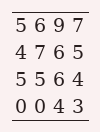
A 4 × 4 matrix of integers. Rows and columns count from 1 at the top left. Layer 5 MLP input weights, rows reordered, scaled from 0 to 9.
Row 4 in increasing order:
0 0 3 4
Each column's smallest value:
0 0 4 3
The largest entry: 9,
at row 1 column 3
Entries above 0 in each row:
4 4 4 2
